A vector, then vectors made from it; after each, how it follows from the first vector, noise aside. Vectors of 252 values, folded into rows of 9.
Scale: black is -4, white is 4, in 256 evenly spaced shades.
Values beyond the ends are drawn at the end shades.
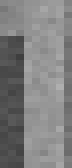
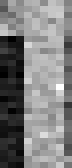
scaled up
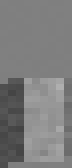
partly zeroed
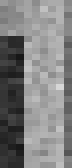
scaled up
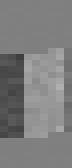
partly zeroed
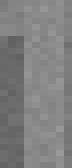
shrunk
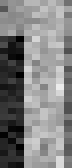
scaled up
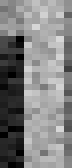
scaled up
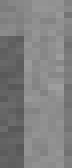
shrunk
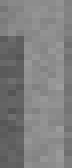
shrunk
